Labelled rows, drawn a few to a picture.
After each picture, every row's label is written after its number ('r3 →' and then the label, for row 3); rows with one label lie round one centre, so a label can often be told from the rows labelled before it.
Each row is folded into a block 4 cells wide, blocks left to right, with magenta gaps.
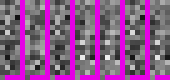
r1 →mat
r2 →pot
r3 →mat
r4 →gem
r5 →gem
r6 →mat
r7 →gem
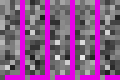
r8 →pot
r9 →mat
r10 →gem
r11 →gem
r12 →mat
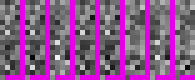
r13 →mat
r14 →mat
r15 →gem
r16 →mat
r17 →mat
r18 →pot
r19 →gem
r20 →pot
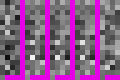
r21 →mat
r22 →gem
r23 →gem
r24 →gem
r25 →pot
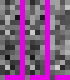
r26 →mat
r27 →mat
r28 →pot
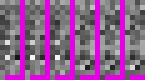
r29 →gem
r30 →gem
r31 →gem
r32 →pot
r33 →pot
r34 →pot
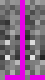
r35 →gem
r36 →gem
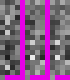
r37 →mat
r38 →gem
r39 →gem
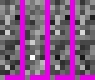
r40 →mat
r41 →gem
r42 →mat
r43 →mat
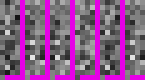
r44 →mat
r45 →gem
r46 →gem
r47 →pot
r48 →mat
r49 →gem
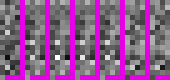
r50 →mat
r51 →gem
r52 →gem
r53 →gem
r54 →gem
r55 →pot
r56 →pot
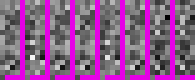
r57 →pot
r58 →gem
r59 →pot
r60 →pot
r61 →gem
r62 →pot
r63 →mat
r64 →mat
